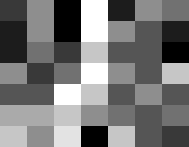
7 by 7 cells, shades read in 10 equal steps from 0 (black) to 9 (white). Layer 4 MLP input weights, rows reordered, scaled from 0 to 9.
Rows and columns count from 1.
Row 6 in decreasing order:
7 6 6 5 4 4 3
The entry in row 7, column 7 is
2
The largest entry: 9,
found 4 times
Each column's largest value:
7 6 9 9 7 5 7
